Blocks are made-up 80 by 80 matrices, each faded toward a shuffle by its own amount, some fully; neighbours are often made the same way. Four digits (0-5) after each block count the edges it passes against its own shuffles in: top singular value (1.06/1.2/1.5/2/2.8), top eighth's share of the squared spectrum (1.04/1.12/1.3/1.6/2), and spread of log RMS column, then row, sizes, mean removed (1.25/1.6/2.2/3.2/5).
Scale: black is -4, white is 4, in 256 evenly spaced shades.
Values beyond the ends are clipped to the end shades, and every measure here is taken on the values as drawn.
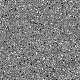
1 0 0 0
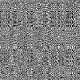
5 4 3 3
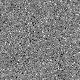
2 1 0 0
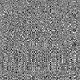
4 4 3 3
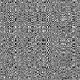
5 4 3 3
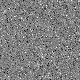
0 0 0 0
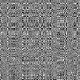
5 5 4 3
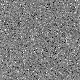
0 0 0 0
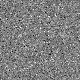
2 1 0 0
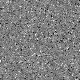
0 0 0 0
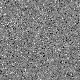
1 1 0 0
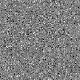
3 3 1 1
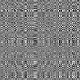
5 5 4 4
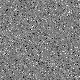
0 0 0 0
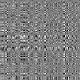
5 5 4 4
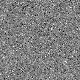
2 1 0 0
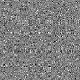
4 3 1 2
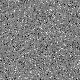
0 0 0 0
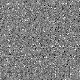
3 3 1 1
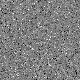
0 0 0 0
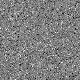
2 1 0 0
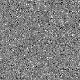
3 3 1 1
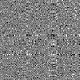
4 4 2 2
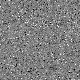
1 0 0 0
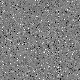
1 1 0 0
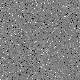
0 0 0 0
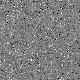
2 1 1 0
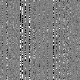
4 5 4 0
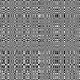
5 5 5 4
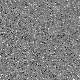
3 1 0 0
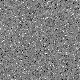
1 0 0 0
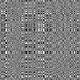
5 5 4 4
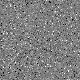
2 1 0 0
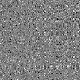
4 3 2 2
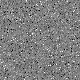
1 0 0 0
